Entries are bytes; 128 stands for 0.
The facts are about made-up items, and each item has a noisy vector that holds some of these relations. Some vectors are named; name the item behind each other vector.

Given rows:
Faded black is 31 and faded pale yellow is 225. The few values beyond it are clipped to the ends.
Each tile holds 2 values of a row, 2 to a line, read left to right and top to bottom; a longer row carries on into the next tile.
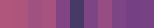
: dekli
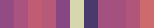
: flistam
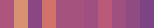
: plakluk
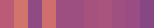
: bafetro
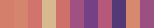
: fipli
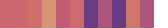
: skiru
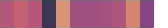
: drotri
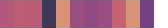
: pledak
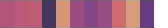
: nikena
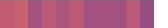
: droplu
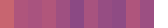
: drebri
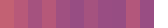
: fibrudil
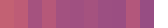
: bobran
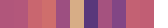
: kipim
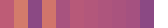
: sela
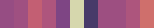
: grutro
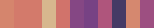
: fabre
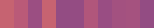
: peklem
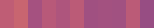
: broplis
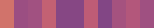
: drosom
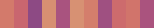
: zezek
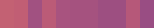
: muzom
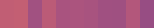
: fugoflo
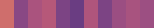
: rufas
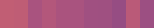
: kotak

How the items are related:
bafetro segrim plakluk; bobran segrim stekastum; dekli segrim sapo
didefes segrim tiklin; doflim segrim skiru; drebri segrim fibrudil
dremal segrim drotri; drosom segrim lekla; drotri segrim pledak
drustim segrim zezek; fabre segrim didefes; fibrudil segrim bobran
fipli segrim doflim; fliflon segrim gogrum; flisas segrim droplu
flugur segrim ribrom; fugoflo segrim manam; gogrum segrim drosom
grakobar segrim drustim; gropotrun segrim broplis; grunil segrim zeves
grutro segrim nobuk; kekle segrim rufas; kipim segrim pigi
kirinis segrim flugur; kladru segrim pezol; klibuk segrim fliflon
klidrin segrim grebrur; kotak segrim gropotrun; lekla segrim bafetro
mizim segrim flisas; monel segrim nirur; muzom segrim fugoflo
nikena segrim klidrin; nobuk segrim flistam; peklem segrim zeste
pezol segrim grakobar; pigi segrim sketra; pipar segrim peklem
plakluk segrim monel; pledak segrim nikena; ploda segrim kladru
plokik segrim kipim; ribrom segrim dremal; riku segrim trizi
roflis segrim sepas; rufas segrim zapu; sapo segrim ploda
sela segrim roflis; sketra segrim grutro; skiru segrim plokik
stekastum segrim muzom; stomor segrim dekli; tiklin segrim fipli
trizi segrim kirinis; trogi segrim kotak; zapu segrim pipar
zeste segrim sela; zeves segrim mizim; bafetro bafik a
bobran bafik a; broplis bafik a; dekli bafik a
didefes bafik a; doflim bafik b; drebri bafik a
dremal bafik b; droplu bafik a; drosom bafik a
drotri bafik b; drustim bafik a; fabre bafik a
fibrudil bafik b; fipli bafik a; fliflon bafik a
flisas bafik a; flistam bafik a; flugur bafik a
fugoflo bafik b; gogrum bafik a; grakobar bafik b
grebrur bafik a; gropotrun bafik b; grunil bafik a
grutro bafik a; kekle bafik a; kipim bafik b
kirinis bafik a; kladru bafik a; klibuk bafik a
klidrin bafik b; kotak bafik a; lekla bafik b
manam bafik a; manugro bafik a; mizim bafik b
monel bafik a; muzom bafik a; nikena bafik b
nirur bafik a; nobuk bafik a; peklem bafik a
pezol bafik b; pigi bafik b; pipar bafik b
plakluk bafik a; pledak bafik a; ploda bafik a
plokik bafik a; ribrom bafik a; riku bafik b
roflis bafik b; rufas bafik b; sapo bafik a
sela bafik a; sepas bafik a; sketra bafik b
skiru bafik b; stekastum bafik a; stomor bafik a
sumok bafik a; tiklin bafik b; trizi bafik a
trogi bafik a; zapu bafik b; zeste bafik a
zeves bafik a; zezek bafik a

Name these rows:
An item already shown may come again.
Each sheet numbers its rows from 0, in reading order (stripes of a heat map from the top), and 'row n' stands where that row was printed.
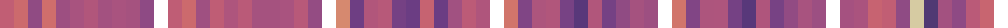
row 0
zeste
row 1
manam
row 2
klibuk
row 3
kekle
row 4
kekle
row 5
pigi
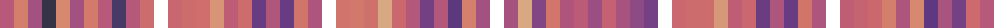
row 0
riku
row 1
skiru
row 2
doflim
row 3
nirur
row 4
skiru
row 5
plokik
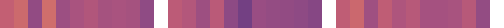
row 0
zeste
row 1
ploda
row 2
manam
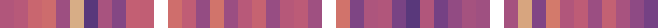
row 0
kipim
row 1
pezol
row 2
kekle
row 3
nirur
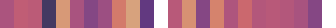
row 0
grebrur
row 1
sepas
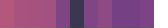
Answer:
stomor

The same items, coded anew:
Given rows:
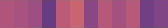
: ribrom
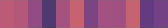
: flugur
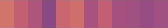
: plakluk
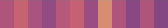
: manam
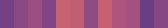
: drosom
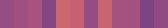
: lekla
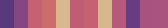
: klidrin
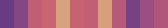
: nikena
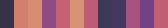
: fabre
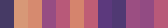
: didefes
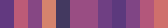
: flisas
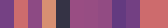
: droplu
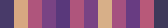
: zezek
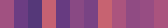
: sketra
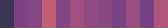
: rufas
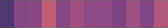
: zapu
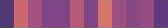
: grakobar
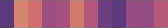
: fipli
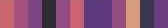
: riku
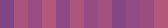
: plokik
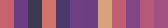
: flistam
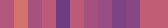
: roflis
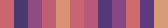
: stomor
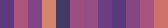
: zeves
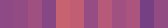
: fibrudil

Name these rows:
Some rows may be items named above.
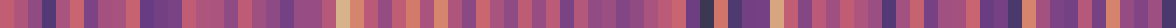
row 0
flugur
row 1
skiru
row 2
nirur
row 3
zeste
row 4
flistam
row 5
flugur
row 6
drustim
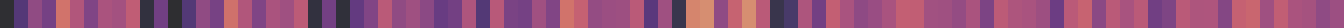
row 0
klibuk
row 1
klibuk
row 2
kekle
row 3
drebri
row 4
fabre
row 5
ploda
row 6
ribrom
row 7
bafetro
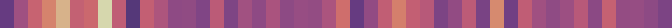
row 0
grebrur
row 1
kipim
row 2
dekli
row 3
pezol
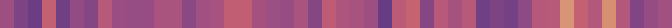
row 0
pigi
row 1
ploda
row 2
ribrom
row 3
pledak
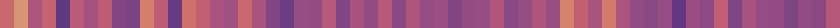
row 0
sepas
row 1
doflim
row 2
plokik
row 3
drotri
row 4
pipar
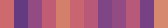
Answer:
dekli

